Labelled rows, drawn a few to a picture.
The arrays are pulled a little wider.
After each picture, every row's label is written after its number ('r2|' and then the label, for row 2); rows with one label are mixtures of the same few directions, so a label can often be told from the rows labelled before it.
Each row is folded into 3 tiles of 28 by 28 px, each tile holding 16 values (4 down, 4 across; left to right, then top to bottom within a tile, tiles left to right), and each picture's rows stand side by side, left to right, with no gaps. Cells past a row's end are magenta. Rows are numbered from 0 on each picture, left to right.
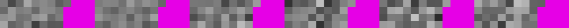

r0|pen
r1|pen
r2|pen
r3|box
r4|pen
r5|box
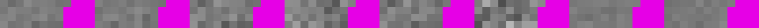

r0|pen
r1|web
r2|pen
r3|box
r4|pen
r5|pen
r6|web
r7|box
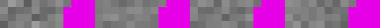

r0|pen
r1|web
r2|pen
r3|box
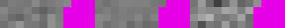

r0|web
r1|pen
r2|web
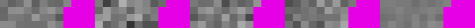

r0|pen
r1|pen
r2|pen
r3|box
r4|pen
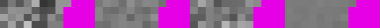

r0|box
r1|pen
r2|pen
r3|pen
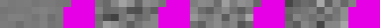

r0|web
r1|web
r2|pen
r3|box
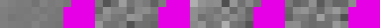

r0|box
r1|pen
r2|box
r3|pen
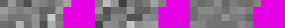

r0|web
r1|pen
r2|pen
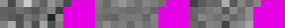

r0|web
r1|web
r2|box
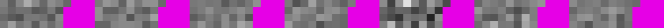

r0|web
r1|pen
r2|pen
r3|pen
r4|web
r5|web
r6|web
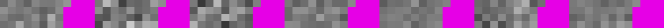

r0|web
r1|pen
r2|pen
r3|pen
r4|box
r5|box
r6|pen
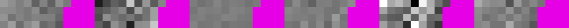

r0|box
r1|box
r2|pen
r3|web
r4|box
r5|box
